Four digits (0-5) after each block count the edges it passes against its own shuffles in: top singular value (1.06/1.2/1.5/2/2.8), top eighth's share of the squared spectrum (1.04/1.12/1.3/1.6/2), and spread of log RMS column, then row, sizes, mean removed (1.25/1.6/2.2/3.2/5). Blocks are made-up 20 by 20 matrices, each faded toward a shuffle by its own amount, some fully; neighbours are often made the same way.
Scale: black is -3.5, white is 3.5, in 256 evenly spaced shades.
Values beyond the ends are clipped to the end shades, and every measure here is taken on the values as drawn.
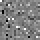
1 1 0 0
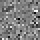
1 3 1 1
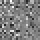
3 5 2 2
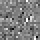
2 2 0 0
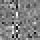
3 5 2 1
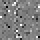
1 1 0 0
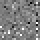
2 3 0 0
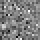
0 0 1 0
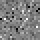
0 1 0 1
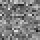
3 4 0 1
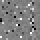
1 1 1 0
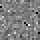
0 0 0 0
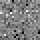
0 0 0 0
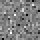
0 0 0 0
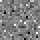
0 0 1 0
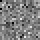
0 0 0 0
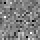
1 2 0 1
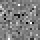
2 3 0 1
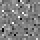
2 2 0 0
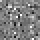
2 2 1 1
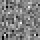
2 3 2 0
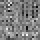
2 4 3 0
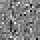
1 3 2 0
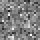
1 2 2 0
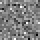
1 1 0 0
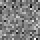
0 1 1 0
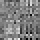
3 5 2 2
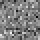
0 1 0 1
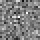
2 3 1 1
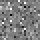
0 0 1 0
